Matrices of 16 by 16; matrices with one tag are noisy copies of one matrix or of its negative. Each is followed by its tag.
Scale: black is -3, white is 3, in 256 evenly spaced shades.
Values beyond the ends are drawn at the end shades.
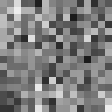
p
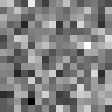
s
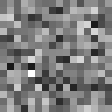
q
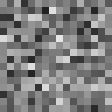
q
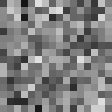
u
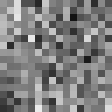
p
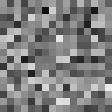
q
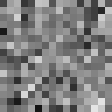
u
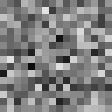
q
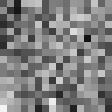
p
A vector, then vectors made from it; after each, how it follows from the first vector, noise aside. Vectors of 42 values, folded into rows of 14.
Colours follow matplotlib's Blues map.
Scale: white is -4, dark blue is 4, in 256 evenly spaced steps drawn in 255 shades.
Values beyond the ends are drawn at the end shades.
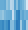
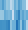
copied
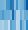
negated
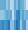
copied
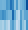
negated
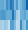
negated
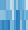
copied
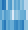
wrapped around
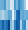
scaled up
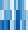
scaled up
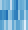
wrapped around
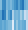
wrapped around
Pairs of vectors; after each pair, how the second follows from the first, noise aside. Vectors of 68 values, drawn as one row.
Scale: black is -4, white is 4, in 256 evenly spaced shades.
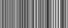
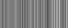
shrunk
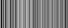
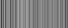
shrunk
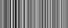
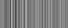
shrunk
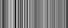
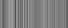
shrunk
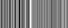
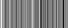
shuffled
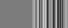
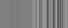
shrunk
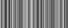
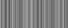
shrunk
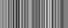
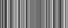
shuffled
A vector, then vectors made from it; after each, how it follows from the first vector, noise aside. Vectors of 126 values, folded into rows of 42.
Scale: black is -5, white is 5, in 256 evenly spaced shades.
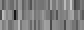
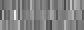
sign-scrambled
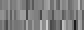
wrapped around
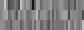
wrapped around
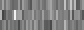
sign-scrambled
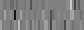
partly zeroed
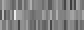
sign-scrambled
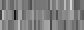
copied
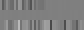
partly zeroed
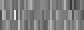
sign-scrambled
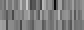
wrapped around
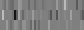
partly zeroed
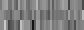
wrapped around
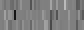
partly zeroed
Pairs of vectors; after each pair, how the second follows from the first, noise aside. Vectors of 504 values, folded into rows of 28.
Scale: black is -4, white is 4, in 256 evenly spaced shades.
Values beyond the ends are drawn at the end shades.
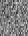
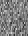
reversed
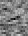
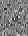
sign-scrambled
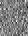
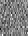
reversed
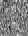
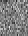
sign-scrambled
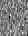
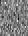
reversed
